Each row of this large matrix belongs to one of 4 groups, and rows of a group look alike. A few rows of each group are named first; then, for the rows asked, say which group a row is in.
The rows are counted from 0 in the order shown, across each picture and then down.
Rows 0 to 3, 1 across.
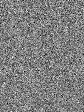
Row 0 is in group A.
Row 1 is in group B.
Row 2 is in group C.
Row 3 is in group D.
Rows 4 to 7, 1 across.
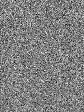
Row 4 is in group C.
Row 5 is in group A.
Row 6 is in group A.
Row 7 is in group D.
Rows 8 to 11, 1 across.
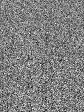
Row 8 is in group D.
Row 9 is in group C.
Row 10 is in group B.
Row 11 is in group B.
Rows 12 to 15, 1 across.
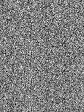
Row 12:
B
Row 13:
C
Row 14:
C
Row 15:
C
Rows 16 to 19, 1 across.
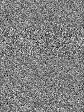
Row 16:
D
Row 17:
C
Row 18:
D
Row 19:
D
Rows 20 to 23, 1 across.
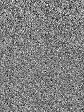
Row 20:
C
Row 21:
C
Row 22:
D
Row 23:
D
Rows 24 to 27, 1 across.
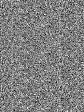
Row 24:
A
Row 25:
A
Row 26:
A
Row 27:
A
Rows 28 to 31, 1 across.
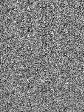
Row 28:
B
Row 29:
B
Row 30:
A
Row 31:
B
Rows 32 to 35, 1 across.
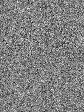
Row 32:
B
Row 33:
C
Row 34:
A
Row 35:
B
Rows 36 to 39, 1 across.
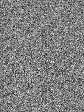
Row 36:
A
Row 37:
B
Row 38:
C
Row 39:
B
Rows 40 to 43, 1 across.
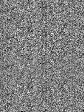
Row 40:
B
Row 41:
B
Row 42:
B
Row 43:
B
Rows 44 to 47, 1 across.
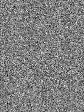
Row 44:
A
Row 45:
A
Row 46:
D
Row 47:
B
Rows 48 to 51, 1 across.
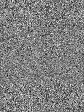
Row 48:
C
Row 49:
B
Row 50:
D
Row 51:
C
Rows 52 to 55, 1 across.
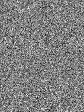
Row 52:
B
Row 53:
C
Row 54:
A
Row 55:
A
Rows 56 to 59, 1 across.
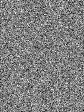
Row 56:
A
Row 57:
D
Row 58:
A
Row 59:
B
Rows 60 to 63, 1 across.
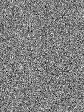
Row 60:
C
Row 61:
B
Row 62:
C
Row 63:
A
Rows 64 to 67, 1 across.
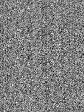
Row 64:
B
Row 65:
B
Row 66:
B
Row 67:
C
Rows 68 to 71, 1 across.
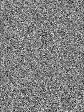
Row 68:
D
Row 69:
B
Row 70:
D
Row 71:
A
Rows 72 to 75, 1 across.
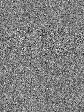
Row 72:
A
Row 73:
B
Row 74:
C
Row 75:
C
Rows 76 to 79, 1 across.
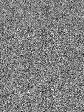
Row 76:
C
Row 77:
B
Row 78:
A
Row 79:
B
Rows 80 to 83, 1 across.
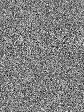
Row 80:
C
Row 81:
C
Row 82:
D
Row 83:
A
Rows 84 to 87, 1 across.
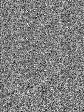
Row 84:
A
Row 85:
A
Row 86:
A
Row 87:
B
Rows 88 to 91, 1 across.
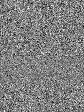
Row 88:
B
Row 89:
A
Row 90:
D
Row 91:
C
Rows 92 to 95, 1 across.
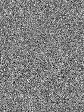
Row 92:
C
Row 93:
A
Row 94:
A
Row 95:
C
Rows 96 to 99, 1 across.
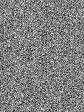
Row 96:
C
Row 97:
B
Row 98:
B
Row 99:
A
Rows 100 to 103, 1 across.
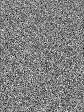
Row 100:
D
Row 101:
D
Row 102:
C
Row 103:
A
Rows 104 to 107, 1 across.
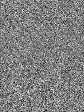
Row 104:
D
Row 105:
D
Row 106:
A
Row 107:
B
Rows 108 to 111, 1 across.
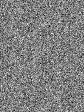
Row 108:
A
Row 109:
B
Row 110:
B
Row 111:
A
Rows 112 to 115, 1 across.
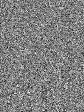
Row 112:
A
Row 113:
D
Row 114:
A
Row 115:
B
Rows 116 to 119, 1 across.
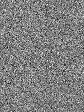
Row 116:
C
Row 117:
D
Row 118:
C
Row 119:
D
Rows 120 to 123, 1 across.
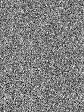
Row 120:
A
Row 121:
C
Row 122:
C
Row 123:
C
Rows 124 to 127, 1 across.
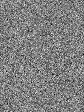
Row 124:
D
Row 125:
B
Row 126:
C
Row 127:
D
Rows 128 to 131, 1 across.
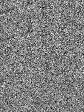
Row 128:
B
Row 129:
B
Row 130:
C
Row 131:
D
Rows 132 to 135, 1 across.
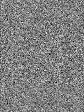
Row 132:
D
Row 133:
A
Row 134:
A
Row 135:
D
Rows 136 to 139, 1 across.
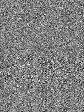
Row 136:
A
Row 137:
D
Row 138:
B
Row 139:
B
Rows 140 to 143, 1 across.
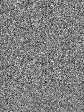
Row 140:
B
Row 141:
A
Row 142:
B
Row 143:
D
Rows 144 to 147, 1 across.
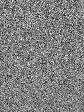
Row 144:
C
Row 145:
A
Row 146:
B
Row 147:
D
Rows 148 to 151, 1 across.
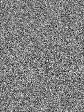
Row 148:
A
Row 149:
D
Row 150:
C
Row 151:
A
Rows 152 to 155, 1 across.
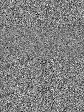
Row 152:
C
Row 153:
D
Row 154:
B
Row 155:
B
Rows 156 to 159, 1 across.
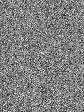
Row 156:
C
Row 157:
A
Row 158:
C
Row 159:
B
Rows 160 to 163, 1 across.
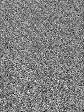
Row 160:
D
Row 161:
D
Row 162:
D
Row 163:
B
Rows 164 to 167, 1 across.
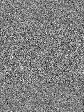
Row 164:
D
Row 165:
A
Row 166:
C
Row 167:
D
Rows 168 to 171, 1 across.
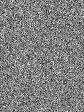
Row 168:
C
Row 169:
D
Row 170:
B
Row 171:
A
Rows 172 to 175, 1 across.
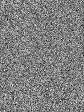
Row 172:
D
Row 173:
D
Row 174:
A
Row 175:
C
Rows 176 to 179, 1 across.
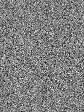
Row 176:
C
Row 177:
C
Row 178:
D
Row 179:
B
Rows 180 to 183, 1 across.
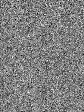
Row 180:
A
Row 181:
B
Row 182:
C
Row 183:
B
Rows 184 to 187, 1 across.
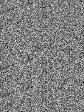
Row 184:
B
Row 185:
D
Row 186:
B
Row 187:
B
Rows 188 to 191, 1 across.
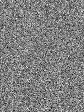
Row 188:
C
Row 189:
D
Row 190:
A
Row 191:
A
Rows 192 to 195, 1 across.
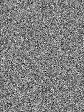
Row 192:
B
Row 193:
A
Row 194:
D
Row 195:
B
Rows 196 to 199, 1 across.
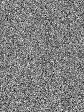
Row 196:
D
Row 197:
C
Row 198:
B
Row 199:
A
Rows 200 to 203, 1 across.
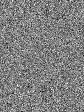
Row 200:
C
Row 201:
D
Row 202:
A
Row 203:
B
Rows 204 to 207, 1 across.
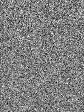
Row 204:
C
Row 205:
B
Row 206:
A
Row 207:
D
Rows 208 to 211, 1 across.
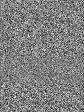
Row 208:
D
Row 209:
B
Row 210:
D
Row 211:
D
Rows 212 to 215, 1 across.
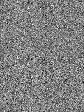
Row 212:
B
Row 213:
D
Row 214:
B
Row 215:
C
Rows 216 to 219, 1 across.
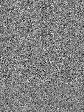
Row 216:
B
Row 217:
B
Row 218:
A
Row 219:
D
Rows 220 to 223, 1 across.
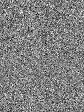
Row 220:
C
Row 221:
B
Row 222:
D
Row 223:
C
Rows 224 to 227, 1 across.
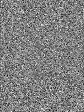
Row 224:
A
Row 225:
D
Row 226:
D
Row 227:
A
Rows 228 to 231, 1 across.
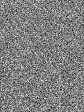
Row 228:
D
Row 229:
D
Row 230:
A
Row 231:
A
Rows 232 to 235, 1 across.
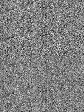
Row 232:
B
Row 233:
B
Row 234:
C
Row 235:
B
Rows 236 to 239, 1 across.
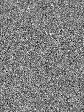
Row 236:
B
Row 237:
A
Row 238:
C
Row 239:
D
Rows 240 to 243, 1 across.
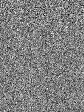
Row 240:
A
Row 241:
B
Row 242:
C
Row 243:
C
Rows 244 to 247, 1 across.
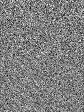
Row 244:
C
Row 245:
A
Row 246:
D
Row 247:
D
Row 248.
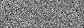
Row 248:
D
